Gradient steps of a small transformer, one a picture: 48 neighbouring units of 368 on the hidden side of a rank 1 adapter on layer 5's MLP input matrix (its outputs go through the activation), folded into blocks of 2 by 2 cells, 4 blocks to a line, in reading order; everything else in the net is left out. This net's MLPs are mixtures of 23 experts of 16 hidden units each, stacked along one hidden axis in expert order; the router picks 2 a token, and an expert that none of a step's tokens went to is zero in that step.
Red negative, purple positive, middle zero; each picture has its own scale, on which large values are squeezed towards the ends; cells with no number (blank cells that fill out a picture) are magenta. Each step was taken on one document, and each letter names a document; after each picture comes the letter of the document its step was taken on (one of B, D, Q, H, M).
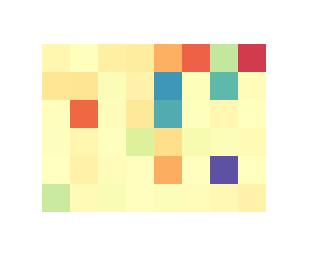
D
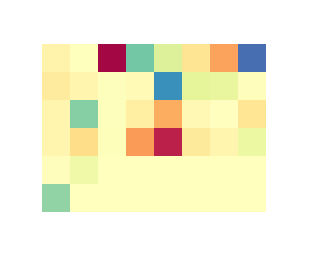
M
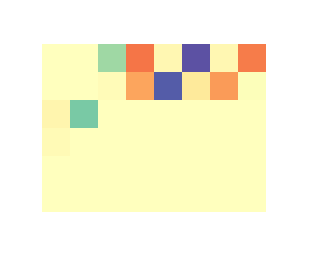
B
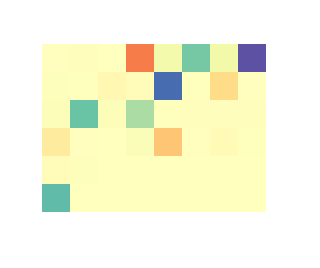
B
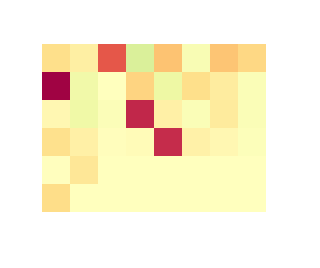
M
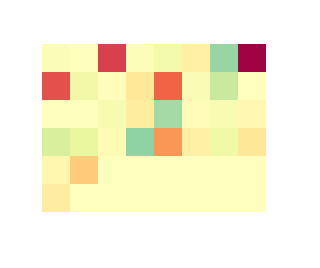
M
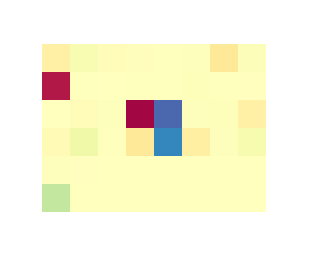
M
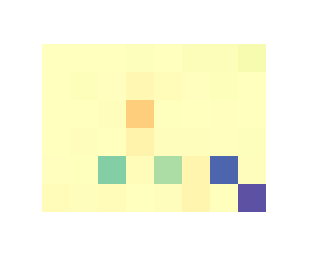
D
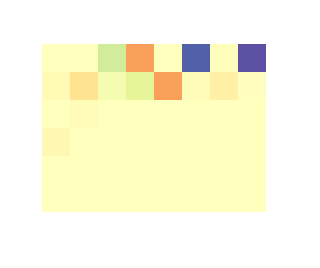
B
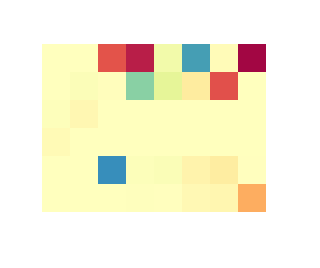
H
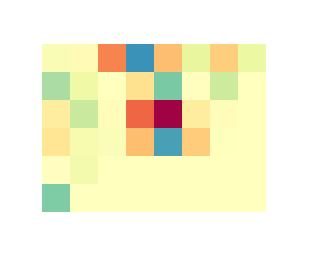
M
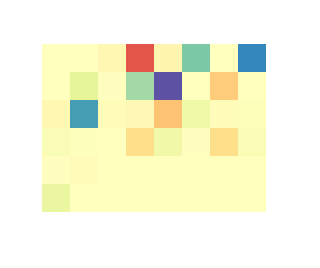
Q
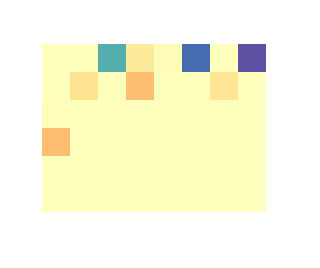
B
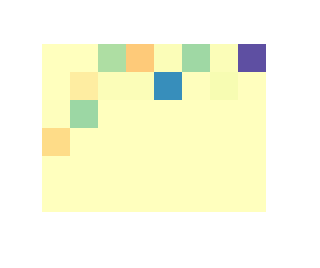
B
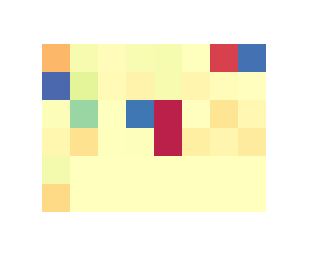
M
